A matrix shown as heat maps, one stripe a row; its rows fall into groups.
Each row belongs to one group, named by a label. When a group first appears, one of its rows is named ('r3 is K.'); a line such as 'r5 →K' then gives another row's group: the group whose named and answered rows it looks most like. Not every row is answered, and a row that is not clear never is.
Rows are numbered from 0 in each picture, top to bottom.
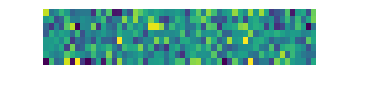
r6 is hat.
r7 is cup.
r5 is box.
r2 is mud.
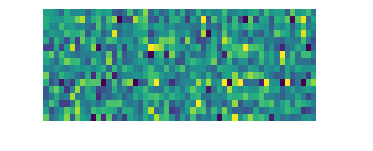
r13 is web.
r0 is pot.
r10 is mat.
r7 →hat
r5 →mud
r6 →hat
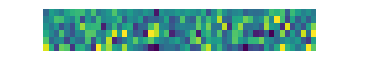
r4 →box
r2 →mat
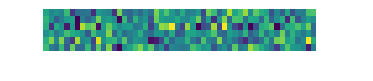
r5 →box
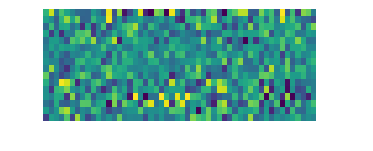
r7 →mat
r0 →hat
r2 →cup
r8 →web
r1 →hat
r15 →cup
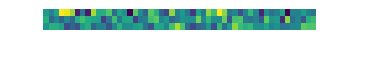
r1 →mat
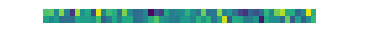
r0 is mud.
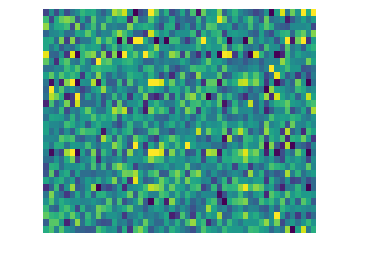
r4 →box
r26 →web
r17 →mat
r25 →mud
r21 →mud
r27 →hat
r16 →pot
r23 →cup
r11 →web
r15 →box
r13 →cup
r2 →pot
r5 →mat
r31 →box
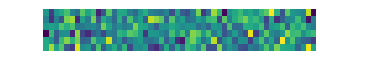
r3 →cup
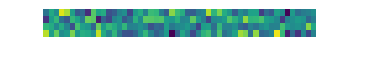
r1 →mud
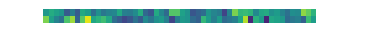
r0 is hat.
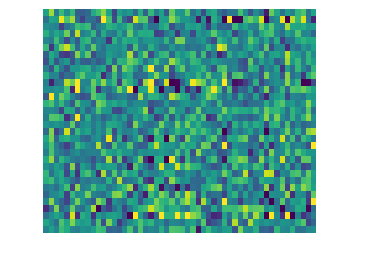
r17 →cup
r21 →hat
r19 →mat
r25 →pot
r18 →hat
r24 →hat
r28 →mud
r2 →web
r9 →mat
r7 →cup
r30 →box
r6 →web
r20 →web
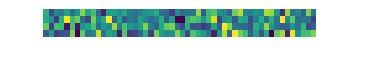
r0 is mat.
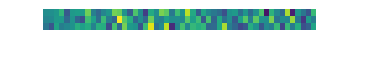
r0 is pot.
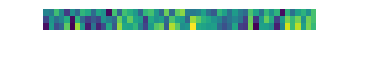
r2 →cup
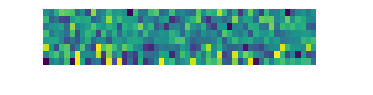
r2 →box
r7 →cup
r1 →web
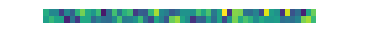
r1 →hat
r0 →mat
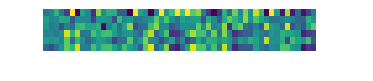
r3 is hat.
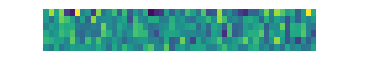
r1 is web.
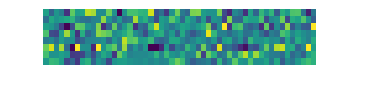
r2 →mat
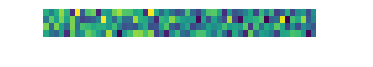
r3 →box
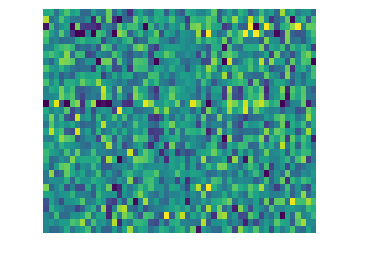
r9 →mat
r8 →box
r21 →box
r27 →pot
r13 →mud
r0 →hat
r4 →mat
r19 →hat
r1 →box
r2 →cup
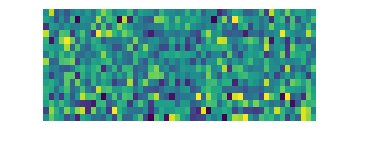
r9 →mud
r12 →mat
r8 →mat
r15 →hat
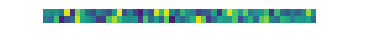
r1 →web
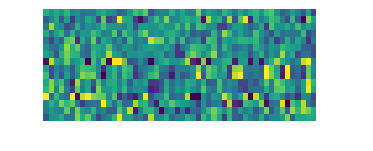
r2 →web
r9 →mat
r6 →hat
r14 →pot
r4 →mud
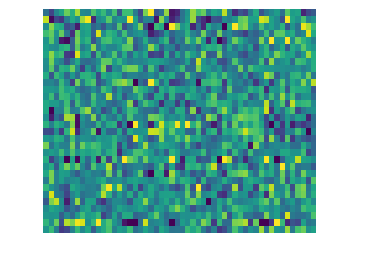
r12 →hat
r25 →web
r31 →web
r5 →pot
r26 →web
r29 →mat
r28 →hat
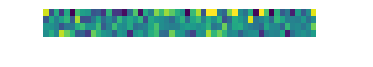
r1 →cup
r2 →mat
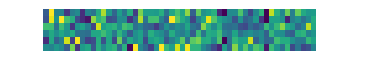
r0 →web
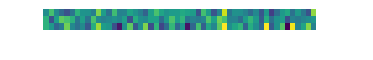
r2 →pot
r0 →mat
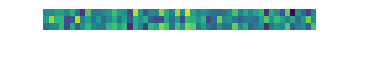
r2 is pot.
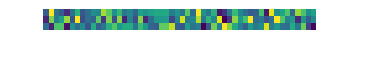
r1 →cup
